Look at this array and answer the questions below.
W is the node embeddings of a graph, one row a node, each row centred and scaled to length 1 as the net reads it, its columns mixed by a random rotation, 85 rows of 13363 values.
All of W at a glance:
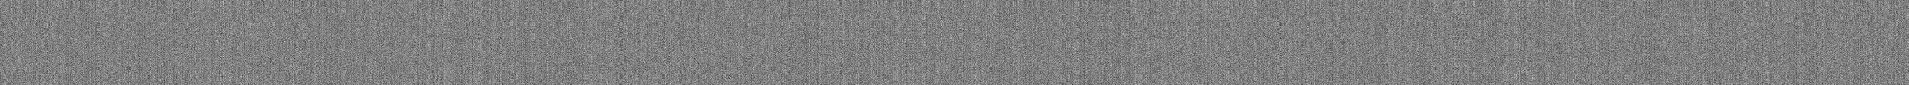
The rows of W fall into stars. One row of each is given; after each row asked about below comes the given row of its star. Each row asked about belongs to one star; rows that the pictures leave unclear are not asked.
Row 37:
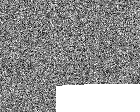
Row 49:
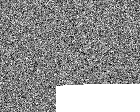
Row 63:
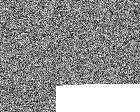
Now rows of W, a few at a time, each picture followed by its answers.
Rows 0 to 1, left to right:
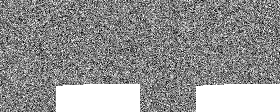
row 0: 63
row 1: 49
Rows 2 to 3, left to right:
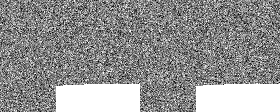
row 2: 49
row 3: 49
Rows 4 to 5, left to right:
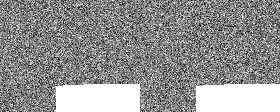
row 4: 49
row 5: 49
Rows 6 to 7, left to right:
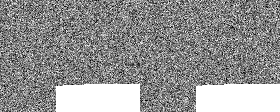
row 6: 49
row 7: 37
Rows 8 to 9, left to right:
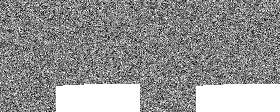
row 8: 49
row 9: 63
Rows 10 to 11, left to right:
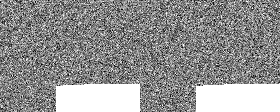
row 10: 49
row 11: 49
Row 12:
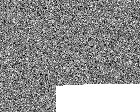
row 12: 49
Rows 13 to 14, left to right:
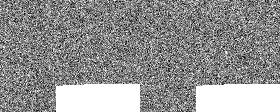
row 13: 63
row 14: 37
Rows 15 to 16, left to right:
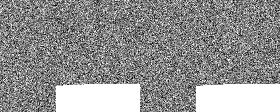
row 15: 63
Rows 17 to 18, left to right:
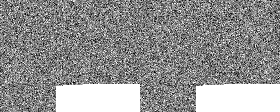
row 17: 63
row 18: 63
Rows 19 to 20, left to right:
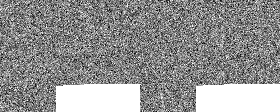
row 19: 63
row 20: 37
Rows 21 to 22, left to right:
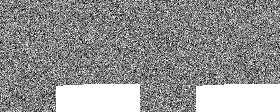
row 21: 63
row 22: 37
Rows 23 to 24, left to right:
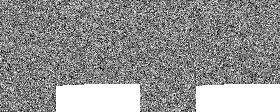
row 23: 37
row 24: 37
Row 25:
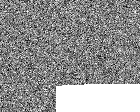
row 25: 37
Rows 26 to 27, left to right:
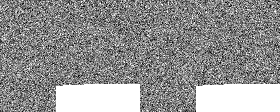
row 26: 63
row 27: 37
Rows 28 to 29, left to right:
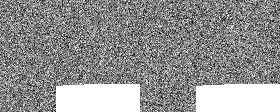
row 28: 63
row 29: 63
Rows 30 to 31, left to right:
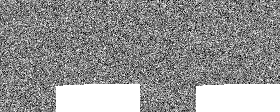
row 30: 49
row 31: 37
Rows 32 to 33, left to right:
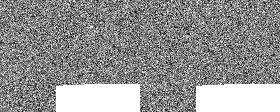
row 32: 63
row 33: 37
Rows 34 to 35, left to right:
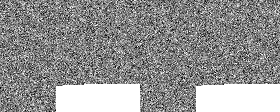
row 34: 37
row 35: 37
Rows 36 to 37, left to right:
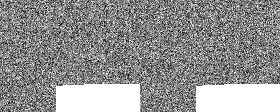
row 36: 49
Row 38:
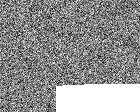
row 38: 37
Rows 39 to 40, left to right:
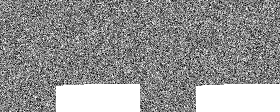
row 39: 63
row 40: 49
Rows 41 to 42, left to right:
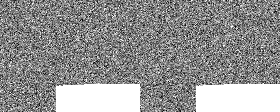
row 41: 63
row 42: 63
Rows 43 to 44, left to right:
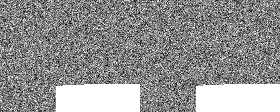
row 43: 49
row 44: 63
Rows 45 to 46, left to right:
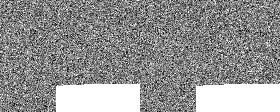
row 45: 63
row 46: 49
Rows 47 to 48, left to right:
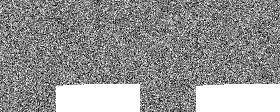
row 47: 63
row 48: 49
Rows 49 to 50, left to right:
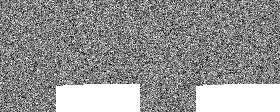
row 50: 63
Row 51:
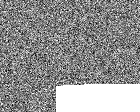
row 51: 37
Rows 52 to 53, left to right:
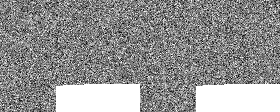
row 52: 49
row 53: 37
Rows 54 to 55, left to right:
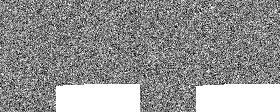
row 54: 63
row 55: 37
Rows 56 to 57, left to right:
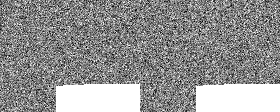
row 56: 49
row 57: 37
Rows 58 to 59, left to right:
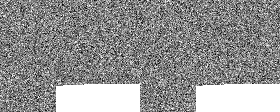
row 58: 49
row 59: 49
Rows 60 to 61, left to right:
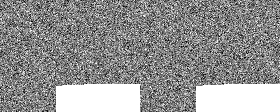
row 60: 37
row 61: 37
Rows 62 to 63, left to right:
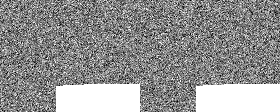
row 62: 49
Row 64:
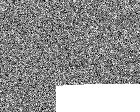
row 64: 63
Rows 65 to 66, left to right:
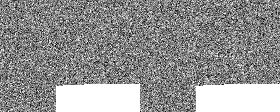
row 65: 49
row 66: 49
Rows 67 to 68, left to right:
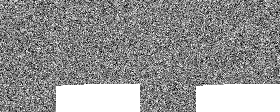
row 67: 37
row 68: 63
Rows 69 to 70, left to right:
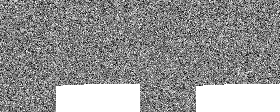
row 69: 37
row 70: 49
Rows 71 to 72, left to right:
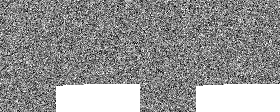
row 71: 49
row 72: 49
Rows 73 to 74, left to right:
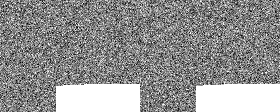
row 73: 49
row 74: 63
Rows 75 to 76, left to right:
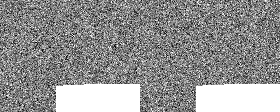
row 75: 63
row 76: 63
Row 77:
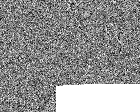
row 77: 63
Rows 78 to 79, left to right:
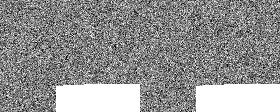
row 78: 63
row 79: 49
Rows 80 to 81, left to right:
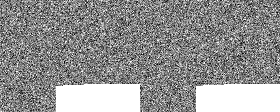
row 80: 49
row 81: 37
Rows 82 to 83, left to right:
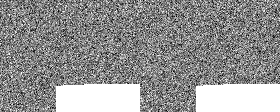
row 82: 49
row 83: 63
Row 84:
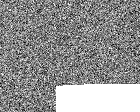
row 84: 63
